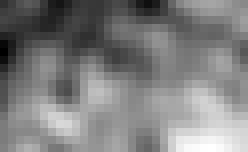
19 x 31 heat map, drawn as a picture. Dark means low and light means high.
The field climbs toward the bottom right. No lone cell stands out from its neighbours. The ninth with the highest average is the bottom right. The histogram is bell-shaped.
